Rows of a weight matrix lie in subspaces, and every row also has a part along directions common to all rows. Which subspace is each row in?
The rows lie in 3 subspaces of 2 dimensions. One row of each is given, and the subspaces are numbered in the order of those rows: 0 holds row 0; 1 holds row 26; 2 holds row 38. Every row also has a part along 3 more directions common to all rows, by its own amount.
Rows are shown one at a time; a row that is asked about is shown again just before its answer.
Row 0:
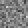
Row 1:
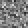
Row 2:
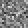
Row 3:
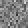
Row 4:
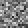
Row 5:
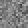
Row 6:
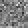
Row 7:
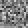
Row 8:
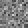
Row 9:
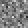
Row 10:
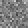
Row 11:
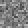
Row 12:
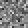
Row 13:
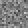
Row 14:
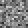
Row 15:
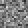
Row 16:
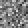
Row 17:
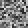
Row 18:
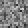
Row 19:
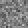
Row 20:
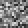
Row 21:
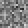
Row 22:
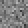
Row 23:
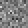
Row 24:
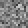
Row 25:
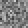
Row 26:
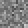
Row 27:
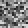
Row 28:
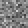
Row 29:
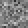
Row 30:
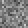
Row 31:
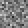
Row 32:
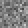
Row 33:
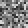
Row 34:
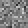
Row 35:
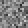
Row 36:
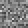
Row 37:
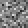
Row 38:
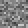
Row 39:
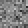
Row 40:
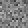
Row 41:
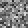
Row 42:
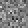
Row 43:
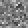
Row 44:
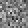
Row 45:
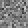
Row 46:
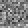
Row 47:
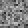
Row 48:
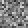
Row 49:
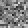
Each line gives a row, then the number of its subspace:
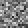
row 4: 2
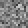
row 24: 2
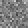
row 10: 2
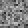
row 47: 1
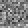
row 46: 2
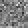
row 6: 1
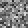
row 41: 0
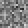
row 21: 1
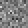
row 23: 2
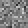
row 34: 1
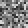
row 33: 0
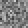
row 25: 2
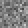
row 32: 1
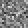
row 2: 0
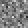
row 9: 0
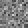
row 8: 1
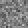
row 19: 0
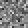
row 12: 2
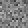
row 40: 2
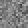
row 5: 1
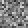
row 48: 1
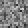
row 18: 1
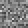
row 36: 2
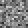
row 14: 0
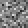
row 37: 0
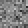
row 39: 1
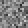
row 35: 1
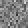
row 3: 2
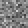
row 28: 2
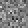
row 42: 2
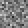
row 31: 1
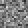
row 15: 0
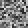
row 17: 1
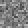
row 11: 0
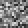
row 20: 1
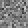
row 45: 1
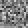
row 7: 2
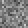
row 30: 1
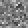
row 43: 2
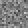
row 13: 0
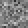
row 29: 0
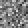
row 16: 1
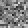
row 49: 0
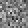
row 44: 2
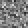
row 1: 0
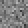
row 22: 1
